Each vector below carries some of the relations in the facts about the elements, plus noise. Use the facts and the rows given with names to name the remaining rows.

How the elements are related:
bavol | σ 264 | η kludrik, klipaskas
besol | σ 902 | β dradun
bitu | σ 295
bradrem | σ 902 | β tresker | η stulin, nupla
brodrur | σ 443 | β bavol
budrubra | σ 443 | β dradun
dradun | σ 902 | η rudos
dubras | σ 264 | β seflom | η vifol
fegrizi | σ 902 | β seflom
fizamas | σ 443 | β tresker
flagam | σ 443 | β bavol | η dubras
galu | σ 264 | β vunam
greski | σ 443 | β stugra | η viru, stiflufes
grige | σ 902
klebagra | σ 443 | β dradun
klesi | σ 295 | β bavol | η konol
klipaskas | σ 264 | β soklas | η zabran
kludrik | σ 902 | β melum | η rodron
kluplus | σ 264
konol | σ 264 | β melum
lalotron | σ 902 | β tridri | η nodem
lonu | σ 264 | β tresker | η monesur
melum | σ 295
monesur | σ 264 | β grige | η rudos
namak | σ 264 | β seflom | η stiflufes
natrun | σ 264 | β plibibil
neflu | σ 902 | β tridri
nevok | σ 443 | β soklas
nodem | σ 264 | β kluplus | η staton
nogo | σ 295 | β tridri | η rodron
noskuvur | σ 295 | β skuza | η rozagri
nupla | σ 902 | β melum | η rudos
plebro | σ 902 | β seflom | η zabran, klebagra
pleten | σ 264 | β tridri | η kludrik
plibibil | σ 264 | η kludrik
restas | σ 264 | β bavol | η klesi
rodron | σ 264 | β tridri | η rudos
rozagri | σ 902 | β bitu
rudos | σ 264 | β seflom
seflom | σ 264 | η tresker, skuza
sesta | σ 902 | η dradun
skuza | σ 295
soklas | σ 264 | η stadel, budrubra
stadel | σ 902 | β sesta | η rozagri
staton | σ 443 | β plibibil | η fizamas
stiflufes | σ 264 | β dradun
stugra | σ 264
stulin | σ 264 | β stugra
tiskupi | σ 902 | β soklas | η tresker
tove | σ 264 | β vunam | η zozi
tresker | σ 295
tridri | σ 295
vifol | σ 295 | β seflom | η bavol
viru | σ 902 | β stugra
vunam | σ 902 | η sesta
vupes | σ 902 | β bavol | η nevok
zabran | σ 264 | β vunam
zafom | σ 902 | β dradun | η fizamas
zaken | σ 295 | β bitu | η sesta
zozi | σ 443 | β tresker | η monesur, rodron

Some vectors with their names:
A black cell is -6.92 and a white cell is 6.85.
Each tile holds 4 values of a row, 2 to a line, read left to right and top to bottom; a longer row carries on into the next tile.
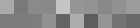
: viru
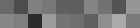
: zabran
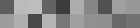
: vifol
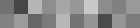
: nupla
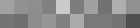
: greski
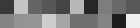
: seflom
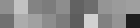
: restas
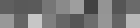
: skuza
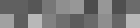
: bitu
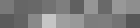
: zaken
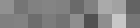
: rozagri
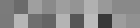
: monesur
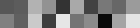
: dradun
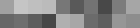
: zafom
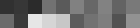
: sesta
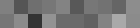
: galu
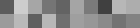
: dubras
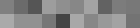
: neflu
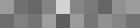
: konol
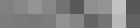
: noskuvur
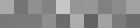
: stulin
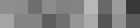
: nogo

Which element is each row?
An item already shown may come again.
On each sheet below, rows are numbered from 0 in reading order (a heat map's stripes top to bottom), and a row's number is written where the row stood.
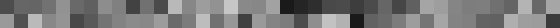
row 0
soklas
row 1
nupla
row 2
vunam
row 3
brodrur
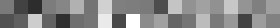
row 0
tresker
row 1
nupla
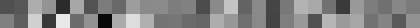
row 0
dradun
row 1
pleten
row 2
plebro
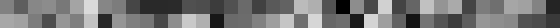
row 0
rodron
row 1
vunam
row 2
bavol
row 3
kludrik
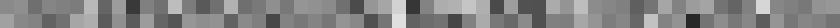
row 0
nogo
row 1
klipaskas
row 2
stadel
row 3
staton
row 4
vupes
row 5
konol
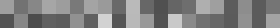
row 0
fizamas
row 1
melum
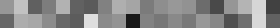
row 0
klesi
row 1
stadel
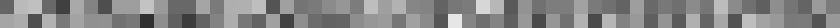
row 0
vifol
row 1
zozi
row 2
lonu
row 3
stugra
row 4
fegrizi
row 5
namak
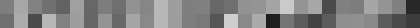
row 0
fegrizi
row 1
flagam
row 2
kludrik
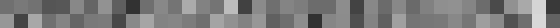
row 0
plibibil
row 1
lalotron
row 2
tove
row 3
stadel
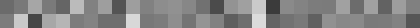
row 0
rudos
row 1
stadel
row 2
tiskupi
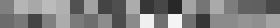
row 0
staton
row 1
tridri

